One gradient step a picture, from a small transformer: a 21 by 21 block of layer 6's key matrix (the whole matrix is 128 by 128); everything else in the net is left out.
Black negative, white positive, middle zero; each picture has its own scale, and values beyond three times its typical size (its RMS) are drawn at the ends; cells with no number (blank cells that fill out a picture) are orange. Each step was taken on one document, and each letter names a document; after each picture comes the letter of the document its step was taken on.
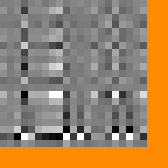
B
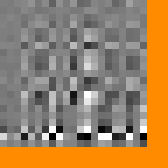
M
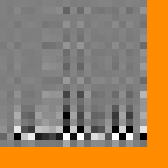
B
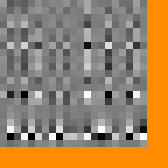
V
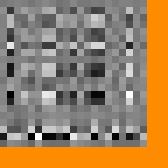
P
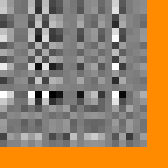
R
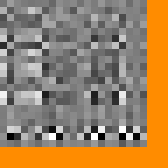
P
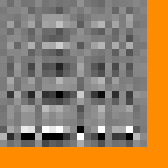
P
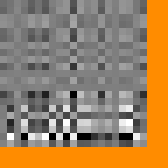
R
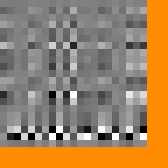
V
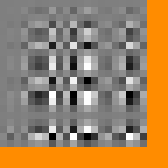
M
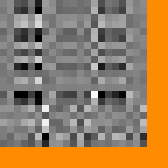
R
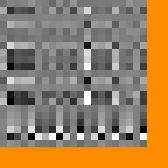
V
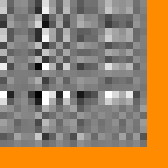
R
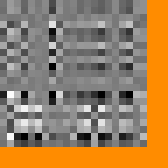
R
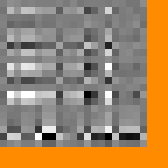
B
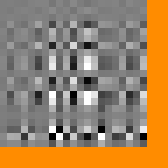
M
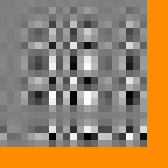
M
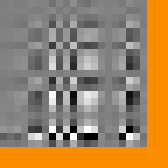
M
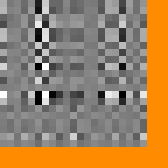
R
